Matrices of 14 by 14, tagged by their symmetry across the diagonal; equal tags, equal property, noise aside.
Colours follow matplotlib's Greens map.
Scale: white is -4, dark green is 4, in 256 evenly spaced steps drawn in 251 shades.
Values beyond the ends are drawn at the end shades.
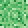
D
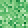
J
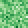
J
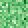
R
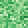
R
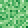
D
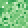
D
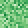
J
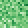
J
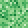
D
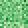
J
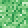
R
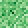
D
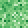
D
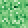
R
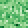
R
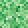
J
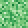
J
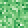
R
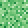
J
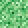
D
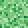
R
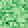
R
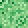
D
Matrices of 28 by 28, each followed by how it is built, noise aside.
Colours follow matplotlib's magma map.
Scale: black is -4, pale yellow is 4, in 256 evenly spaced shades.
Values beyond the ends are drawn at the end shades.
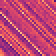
Toeplitz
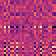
low rank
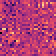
low rank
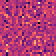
low rank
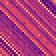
Toeplitz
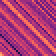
Toeplitz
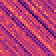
Toeplitz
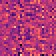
low rank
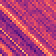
Toeplitz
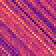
Toeplitz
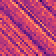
Toeplitz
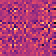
low rank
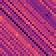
Toeplitz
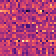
low rank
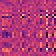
low rank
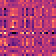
low rank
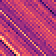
Toeplitz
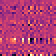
low rank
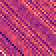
Toeplitz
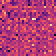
low rank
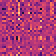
low rank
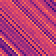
Toeplitz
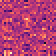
low rank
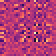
low rank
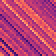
Toeplitz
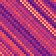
Toeplitz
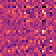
low rank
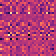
low rank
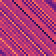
Toeplitz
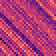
Toeplitz
